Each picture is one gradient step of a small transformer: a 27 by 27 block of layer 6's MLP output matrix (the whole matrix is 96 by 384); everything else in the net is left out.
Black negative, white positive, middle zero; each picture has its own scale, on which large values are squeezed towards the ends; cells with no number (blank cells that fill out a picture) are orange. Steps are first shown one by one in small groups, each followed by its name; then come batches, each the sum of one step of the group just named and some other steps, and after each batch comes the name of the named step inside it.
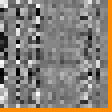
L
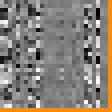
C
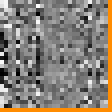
L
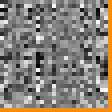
C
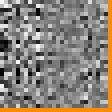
L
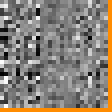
L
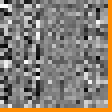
C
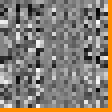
C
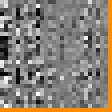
L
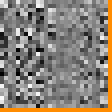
L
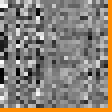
L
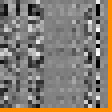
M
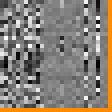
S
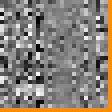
S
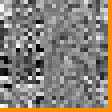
S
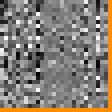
S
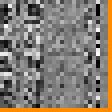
M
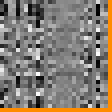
M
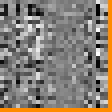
M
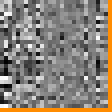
S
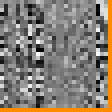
M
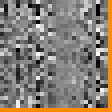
M
